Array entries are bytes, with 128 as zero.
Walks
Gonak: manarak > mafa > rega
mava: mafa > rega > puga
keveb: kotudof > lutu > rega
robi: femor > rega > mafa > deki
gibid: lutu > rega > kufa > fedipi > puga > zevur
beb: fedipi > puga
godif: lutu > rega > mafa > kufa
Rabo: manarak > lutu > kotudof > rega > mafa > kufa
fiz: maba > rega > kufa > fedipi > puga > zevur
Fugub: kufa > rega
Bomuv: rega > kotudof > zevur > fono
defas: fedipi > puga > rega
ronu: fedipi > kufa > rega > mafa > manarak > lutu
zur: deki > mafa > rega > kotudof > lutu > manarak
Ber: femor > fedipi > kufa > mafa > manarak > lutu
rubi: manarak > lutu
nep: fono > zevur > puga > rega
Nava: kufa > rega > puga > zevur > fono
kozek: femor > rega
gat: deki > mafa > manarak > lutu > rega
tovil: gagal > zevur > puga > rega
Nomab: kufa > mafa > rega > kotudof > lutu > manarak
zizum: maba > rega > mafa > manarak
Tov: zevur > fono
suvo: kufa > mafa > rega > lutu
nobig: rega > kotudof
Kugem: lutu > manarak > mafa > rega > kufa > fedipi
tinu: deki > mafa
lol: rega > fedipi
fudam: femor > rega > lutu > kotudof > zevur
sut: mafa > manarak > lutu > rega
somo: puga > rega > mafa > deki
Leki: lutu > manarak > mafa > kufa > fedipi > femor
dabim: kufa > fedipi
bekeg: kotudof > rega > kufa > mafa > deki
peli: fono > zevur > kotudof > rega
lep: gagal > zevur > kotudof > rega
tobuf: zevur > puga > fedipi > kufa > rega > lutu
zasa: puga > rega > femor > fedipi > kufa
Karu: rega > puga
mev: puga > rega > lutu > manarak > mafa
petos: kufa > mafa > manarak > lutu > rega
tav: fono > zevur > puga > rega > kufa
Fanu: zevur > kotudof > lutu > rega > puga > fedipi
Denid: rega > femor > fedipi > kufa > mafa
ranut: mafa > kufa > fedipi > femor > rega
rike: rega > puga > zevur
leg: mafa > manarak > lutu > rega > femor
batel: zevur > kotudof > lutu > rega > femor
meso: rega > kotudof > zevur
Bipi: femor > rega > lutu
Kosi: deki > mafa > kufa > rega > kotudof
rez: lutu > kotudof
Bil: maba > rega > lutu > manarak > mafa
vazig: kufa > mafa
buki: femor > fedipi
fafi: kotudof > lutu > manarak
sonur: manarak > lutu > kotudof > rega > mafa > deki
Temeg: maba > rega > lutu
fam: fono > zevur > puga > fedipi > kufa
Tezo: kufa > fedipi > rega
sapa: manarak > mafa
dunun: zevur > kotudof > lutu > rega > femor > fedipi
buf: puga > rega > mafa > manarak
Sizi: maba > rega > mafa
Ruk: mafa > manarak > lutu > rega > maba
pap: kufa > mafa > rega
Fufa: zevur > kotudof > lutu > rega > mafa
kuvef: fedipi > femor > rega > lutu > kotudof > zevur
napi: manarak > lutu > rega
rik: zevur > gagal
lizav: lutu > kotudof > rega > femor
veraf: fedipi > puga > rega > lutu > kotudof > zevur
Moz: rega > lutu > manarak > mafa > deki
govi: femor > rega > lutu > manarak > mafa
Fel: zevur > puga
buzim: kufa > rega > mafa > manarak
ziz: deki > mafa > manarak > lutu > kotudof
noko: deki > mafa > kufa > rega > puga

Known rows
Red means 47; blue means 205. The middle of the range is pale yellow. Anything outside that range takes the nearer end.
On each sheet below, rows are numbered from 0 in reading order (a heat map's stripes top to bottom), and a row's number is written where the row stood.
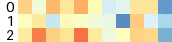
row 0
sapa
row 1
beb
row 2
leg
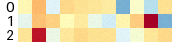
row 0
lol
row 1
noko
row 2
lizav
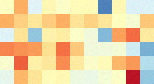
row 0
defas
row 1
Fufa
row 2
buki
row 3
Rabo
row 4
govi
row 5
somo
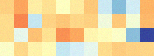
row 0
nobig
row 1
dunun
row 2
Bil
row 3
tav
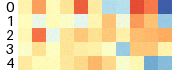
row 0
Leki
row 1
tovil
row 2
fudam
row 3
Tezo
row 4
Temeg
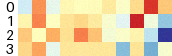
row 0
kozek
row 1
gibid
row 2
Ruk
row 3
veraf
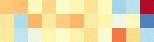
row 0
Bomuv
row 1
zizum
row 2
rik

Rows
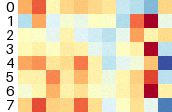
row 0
keveb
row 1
zasa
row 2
fam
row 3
tinu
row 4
ziz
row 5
buzim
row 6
pap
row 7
Moz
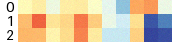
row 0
dabim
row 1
napi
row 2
rubi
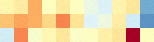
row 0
buf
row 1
sut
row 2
robi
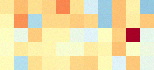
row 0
ronu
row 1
kuvef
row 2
vazig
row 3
rike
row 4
Sizi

